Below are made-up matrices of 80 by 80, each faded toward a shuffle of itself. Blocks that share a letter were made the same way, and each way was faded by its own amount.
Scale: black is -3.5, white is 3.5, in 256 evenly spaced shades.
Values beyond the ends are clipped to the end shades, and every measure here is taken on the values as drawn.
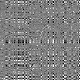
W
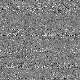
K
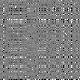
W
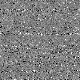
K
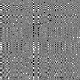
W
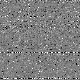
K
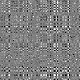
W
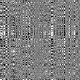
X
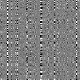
X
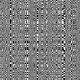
X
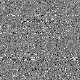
K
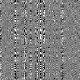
X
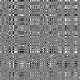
W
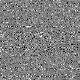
K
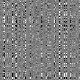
X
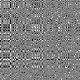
W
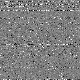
K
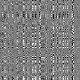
X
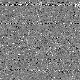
K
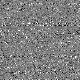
K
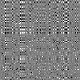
W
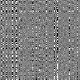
X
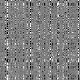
X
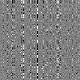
X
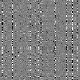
X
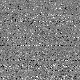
K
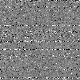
K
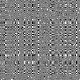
W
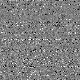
K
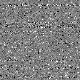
K
